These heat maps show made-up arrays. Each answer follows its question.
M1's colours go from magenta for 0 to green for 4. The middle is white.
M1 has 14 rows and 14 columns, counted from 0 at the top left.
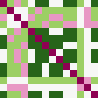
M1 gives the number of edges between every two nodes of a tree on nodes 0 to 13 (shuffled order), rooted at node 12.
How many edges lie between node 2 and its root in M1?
1
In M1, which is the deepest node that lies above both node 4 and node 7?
2
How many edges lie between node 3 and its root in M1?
1
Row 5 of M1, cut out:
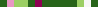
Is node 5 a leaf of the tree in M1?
yes
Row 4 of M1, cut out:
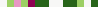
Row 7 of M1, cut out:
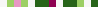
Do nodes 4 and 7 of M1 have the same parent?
yes
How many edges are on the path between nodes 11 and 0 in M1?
3
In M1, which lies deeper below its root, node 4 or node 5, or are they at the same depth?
the same depth
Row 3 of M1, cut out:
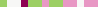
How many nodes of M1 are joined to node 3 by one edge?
5
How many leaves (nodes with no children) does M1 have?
10
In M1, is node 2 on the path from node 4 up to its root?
yes
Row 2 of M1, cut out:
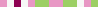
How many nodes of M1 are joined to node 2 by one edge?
5
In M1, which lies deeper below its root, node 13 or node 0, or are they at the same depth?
the same depth
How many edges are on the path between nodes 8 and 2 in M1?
1
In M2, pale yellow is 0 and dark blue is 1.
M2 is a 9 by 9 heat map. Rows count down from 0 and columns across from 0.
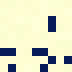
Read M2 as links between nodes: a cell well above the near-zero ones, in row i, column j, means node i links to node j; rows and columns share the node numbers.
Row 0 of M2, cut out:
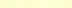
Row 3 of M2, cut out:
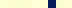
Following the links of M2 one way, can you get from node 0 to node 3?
no
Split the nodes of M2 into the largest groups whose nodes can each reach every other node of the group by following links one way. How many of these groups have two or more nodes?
0
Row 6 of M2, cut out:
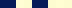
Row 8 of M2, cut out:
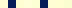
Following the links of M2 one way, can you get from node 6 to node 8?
no
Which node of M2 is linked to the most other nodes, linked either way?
node 6
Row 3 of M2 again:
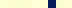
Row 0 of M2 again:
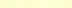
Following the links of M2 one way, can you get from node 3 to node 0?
yes
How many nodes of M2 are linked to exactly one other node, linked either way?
4
